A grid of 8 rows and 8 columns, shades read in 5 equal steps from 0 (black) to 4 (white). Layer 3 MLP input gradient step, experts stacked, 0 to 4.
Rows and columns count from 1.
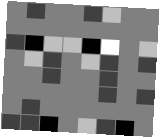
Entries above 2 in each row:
1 0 4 2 0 0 0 1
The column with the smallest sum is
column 2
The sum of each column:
14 12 13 17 15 15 14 15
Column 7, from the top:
2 2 2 2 2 2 2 0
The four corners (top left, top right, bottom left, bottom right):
2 2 1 2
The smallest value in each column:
1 0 0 2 0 1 0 1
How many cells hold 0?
4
